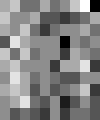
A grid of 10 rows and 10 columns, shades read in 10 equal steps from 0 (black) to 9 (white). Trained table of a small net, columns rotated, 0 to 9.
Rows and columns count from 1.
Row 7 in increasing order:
3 3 4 4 5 5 5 5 6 8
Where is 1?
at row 9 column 7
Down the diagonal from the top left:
6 5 7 5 5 2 3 5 5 3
